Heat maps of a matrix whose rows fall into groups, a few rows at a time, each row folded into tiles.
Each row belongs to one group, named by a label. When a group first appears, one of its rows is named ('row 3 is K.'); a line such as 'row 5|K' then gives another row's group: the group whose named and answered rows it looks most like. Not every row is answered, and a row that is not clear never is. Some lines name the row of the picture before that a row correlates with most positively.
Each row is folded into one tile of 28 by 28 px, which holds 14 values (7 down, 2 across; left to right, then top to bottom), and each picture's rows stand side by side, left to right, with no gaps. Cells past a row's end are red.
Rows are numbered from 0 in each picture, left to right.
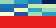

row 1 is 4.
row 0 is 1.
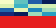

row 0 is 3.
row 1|4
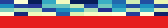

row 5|1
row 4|1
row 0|1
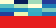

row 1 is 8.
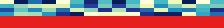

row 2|3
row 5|3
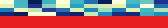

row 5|8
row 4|3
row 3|4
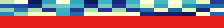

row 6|3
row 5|3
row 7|1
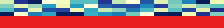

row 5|1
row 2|3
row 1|1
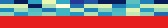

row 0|4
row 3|4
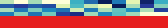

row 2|3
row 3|4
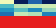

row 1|4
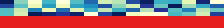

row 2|3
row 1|3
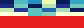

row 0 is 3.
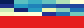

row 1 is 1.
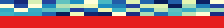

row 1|8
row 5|4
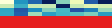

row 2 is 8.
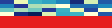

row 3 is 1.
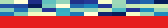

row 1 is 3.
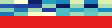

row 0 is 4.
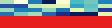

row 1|4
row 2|3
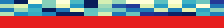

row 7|8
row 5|3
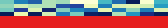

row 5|3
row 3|3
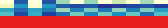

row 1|8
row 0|8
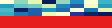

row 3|3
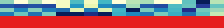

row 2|3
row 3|3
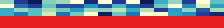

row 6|8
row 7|3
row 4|1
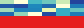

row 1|1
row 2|8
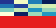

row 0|1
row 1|4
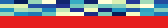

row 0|4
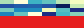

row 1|1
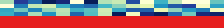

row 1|4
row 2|1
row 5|3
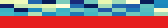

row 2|8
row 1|4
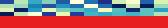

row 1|1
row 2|1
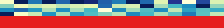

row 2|4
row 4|4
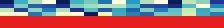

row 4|8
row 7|8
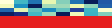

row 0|3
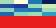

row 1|4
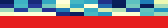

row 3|8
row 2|3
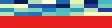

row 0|4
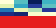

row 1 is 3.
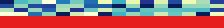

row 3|1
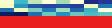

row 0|3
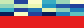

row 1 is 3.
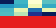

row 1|3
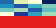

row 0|1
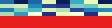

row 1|1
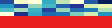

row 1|8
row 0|1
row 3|4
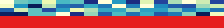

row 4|8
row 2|1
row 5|8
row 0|3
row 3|1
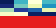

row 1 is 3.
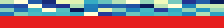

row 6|8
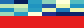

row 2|3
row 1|1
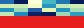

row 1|3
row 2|4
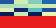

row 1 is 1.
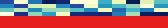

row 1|4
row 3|3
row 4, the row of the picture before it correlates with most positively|1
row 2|1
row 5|3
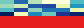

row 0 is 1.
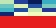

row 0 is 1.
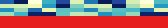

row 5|3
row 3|4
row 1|3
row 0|4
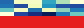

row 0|1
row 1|3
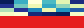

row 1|3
